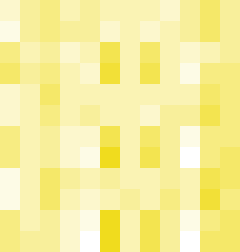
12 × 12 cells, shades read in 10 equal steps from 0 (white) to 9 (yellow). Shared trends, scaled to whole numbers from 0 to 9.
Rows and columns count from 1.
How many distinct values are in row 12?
8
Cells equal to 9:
3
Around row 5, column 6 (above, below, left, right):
8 3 3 3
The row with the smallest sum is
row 2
